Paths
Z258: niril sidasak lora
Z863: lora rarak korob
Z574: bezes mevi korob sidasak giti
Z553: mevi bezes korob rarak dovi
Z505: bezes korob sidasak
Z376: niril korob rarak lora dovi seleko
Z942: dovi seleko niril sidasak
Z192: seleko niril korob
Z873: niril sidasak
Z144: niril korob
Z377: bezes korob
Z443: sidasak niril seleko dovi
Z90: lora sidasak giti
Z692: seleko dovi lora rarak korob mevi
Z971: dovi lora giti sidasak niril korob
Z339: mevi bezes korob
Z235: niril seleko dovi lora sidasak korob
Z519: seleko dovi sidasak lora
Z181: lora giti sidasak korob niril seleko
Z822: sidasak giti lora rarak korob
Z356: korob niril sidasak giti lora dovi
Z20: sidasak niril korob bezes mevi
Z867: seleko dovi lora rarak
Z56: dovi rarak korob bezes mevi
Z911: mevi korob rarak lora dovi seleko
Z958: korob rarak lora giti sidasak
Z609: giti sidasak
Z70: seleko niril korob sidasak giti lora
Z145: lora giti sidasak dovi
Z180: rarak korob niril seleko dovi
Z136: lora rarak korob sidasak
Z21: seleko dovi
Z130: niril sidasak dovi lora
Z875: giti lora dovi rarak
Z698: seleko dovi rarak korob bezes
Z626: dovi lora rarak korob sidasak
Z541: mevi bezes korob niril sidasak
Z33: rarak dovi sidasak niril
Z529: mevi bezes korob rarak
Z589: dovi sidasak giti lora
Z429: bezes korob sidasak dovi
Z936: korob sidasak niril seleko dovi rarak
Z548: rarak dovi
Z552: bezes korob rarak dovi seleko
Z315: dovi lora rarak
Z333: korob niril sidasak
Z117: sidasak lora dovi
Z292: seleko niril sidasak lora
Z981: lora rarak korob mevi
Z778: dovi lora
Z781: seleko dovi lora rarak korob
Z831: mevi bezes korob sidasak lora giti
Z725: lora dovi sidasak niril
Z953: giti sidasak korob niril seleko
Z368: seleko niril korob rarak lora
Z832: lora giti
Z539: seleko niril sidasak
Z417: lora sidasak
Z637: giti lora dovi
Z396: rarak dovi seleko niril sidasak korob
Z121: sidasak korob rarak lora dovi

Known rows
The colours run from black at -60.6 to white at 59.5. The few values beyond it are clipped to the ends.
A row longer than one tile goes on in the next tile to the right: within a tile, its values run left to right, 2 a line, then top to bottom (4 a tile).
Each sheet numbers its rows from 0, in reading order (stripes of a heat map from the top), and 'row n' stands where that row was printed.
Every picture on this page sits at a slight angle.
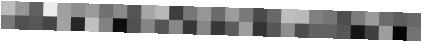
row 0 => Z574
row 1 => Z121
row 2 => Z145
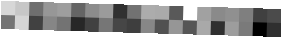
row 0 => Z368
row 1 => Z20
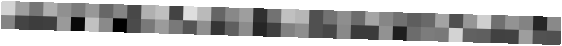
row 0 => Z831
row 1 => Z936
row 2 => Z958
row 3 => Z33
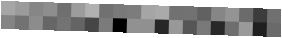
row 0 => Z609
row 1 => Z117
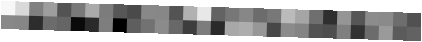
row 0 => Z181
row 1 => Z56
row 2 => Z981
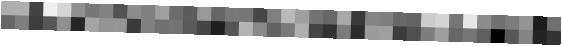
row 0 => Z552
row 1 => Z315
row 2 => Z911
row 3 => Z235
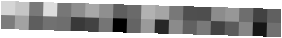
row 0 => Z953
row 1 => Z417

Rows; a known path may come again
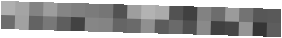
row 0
Z21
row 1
Z136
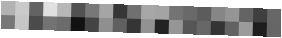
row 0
Z376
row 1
Z117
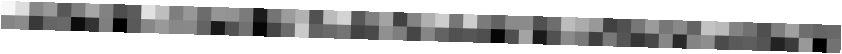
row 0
Z181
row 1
Z292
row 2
Z180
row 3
Z971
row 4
Z832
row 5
Z145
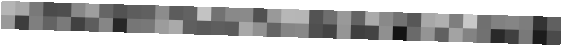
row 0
Z417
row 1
Z548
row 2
Z958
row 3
Z258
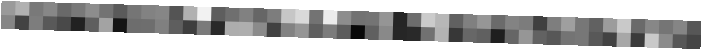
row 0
Z589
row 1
Z56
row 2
Z235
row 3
Z781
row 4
Z529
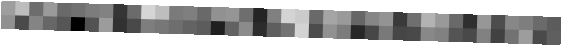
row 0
Z725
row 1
Z519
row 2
Z368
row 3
Z981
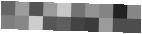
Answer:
Z33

